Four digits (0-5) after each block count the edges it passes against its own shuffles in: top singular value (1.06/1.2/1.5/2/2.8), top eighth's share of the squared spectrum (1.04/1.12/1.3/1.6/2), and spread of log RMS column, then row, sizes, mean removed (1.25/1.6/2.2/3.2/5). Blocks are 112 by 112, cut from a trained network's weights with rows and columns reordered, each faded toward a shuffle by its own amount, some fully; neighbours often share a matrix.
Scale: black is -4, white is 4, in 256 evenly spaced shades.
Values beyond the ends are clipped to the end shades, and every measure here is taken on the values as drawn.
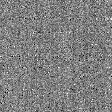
2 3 1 2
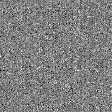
2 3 1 2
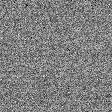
1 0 0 0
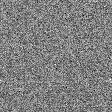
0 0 0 0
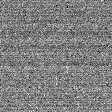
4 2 1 0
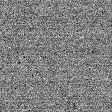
2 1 0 0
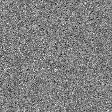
2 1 1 0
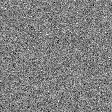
0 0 0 0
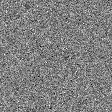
0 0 0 0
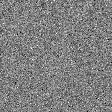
0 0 0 0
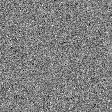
0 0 0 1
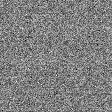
1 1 0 0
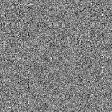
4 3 2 1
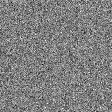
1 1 0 0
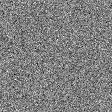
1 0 0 0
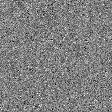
2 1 0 0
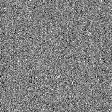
2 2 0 1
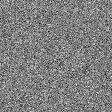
1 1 0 0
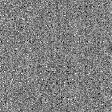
2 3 1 2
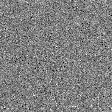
1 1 0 1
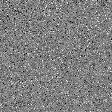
2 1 0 1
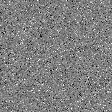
1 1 0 0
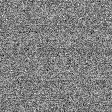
2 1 0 0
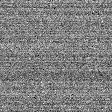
4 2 0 0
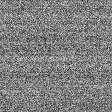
3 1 0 0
